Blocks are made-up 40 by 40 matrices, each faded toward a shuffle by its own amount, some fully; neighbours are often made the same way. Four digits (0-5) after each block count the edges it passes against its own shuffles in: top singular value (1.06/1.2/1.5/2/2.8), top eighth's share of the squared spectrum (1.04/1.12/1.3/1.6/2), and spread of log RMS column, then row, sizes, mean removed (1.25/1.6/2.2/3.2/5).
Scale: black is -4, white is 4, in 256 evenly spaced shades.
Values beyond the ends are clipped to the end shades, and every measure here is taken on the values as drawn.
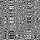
4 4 3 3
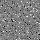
0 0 0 0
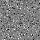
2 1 1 0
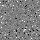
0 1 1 0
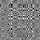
4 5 3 2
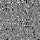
3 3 1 1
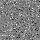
0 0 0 0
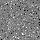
0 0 0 0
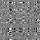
4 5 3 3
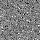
0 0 0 0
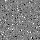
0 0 0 0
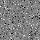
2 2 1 0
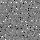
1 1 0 0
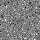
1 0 0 0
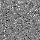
1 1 0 1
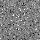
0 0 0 0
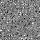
1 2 0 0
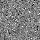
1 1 0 0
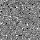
2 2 1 1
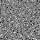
1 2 0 1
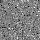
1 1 0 1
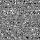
2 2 0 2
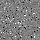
0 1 0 0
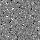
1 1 0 0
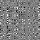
3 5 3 2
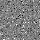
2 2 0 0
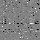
3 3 0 1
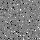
1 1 0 1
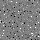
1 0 0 0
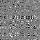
4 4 2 2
